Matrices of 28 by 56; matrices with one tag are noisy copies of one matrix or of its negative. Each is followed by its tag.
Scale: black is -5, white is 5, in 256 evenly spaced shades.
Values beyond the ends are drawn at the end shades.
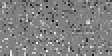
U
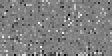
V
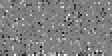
V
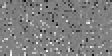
U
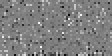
V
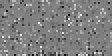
V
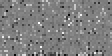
V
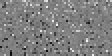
U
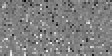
U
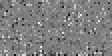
V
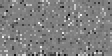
V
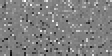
U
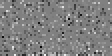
V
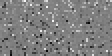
U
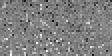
U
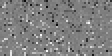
U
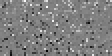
U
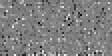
V
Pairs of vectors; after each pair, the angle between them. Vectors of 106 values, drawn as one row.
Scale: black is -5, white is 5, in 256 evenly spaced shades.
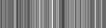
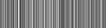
partly aligned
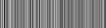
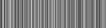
partly aligned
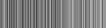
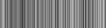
partly aligned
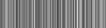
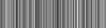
nearly parallel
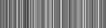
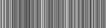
orthogonal
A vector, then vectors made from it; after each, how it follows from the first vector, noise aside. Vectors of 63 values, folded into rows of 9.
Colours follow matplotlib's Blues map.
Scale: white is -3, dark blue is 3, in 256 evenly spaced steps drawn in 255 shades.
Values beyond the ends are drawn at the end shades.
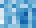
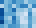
negated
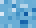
partly zeroed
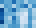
negated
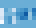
partly zeroed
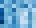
negated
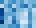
negated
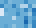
partly zeroed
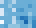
partly zeroed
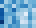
negated
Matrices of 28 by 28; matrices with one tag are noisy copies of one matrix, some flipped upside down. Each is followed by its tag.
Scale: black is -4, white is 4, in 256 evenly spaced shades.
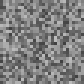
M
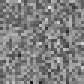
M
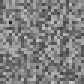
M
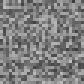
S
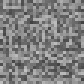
S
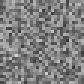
M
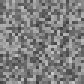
M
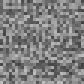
S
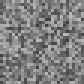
M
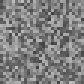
M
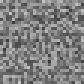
S
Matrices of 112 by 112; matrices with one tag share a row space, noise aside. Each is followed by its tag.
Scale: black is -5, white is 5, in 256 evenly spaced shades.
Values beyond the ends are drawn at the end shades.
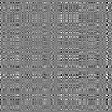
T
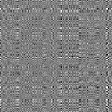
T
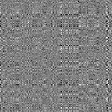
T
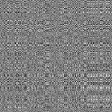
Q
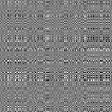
Q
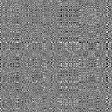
T
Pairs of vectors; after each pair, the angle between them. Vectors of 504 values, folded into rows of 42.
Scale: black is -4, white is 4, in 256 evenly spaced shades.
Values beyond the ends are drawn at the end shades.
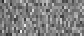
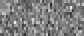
orthogonal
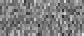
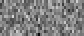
partly aligned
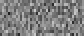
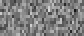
partly opposed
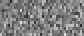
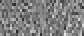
partly aligned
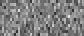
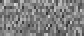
partly aligned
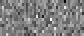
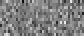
partly aligned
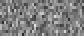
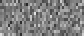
orthogonal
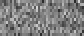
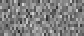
orthogonal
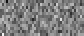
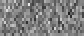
partly aligned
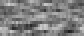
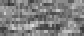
nearly opposite
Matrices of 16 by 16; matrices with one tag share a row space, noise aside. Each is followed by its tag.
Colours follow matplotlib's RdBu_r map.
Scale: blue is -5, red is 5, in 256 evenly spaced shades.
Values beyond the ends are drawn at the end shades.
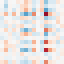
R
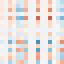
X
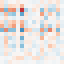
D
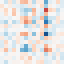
R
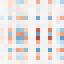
X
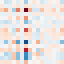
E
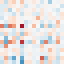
D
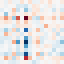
E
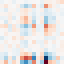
R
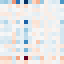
E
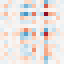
R
